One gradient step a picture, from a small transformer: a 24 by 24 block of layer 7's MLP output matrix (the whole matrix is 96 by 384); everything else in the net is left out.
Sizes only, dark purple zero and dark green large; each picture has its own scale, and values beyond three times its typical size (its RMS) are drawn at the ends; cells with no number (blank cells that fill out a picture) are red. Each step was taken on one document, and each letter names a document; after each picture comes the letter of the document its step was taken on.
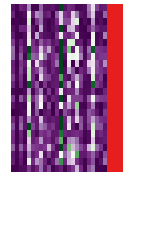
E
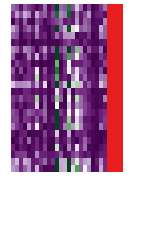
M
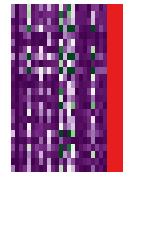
E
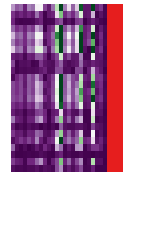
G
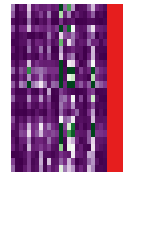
E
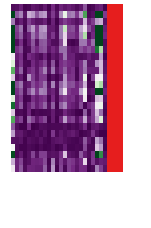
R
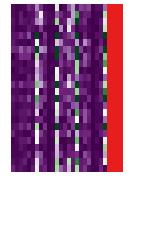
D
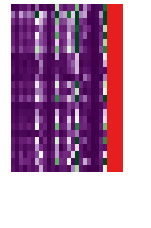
D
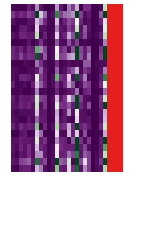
D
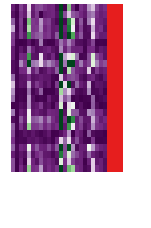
E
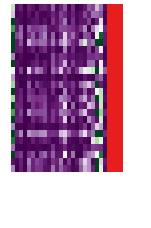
R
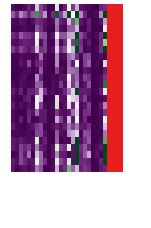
D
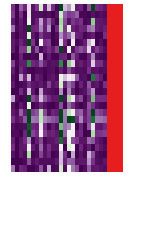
E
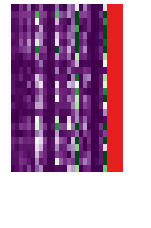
D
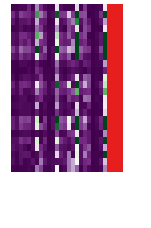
D
